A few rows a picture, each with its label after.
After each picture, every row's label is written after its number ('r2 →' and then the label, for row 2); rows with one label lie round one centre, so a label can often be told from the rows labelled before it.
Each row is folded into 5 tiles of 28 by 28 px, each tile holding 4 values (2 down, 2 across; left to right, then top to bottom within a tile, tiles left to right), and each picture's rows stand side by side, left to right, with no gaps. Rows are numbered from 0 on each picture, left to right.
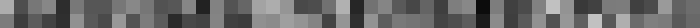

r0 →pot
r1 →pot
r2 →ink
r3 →pot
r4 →ink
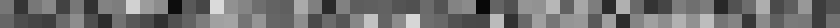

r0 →pot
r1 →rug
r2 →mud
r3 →pot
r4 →mud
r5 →ink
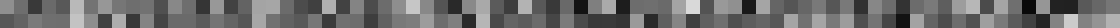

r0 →rug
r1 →pot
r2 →pot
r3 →ink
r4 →pot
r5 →mud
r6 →pot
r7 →mud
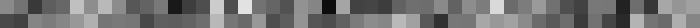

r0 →rug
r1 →rug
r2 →mud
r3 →rug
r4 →pot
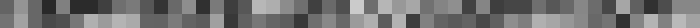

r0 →mud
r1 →pot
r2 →rug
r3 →mud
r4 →mud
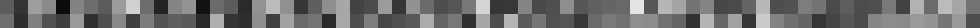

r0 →pot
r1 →pot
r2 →ink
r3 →ink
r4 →rug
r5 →ink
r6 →rug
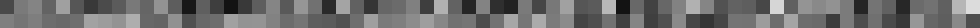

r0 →mud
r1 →mud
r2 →mud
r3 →mud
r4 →pot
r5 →rug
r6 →pot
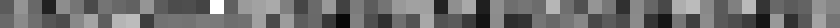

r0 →mud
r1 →rug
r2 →pot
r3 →pot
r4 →pot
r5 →pot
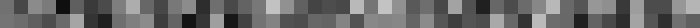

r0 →pot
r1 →pot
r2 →rug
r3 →pot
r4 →pot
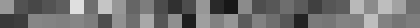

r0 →rug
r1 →ink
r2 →rug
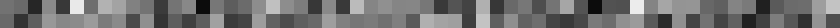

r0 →rug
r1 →pot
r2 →rug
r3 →ink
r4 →rug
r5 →pot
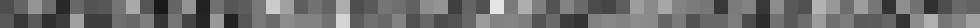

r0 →pot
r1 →pot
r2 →ink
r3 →rug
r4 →rug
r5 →pot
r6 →mud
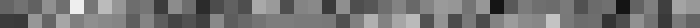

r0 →rug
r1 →pot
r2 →mud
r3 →mud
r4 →pot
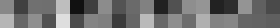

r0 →ink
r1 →ink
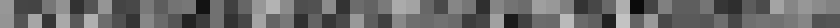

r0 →ink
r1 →pot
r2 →pot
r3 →pot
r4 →ink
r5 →rug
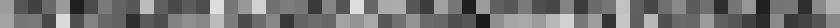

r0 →ink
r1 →rug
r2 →rug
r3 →mud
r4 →ink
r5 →pot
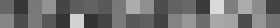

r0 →pot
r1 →rug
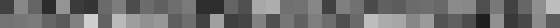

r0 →mud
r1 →pot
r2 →mud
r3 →pot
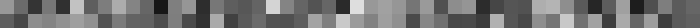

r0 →rug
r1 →pot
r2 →rug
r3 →pot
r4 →ink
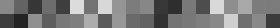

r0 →rug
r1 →rug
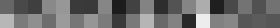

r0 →ink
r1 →ink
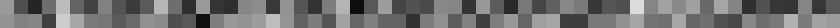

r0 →ink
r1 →mud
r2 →ink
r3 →mud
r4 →rug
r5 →mud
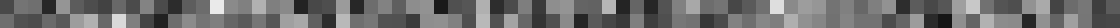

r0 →mud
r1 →rug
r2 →ink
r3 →ink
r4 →pot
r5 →rug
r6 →pot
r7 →ink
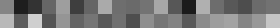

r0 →ink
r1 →mud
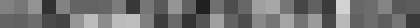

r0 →mud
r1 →pot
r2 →ink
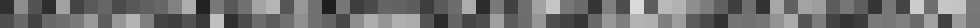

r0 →mud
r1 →pot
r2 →mud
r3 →pot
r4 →rug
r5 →rug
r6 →rug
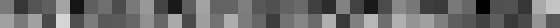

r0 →ink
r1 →ink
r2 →mud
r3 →pot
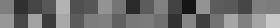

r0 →ink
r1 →mud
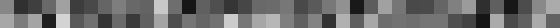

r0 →ink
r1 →mud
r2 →ink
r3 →pot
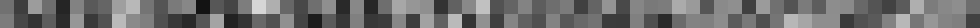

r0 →pot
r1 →pot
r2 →pot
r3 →ink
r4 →pot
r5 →mud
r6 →rug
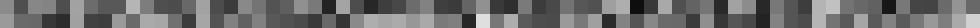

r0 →pot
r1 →ink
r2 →mud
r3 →ink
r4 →ink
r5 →pot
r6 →mud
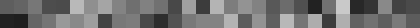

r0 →rug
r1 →rug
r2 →ink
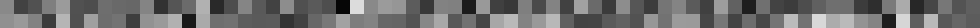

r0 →ink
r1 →ink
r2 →rug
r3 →mud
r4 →mud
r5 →mud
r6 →ink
